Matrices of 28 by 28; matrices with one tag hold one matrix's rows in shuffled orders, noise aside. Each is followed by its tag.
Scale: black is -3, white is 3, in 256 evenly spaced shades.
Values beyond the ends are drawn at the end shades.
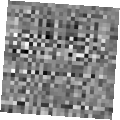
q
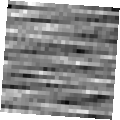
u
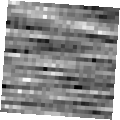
u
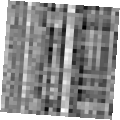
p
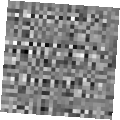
q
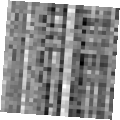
p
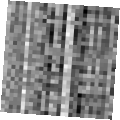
p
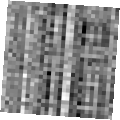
p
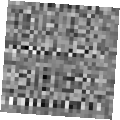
q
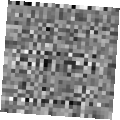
q
